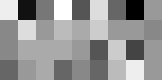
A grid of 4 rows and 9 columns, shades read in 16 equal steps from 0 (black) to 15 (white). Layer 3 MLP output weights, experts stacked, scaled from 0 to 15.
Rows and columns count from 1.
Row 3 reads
8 10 10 10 9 5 12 4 9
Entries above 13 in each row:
2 0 0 1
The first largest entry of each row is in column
4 2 7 8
